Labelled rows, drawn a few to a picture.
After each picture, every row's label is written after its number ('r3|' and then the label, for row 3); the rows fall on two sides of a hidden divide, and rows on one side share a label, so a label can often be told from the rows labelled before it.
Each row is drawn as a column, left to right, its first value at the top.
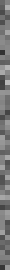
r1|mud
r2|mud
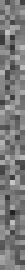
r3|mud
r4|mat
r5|mud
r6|mud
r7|mud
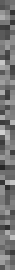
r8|mud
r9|mud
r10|mud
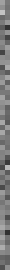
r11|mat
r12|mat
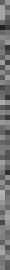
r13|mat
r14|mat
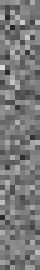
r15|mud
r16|mud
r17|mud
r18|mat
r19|mat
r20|mat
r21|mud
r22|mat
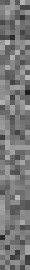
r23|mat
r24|mud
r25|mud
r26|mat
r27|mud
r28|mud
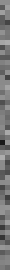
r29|mud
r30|mud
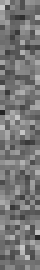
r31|mat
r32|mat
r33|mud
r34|mud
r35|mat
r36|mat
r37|mud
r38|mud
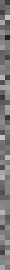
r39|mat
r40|mud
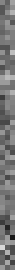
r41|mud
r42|mud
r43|mud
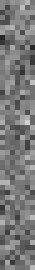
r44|mud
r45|mud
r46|mud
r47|mat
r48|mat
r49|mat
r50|mud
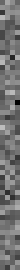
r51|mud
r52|mud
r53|mud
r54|mat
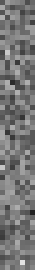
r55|mud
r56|mat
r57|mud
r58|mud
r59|mud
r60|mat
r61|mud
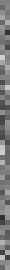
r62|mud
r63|mat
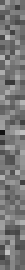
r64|mat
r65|mat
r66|mud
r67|mud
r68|mud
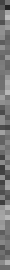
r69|mat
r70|mud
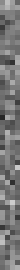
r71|mud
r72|mud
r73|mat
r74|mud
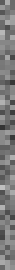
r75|mat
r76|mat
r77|mud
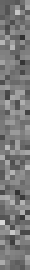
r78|mud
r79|mat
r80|mud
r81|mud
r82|mud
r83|mat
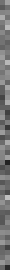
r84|mud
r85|mud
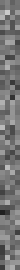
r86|mud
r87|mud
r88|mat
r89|mat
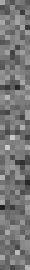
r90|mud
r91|mud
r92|mat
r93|mat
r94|mud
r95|mat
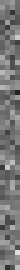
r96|mud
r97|mat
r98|mat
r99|mat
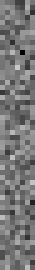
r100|mat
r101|mud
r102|mud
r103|mud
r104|mud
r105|mud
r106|mud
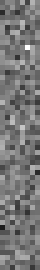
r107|mud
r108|mud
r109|mat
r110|mat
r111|mud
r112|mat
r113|mat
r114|mat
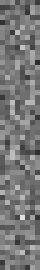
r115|mud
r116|mud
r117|mud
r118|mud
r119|mat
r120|mat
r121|mud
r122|mat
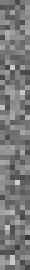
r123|mat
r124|mat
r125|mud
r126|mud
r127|mud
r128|mat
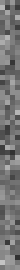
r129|mat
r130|mat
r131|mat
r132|mud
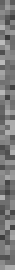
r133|mud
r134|mat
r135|mud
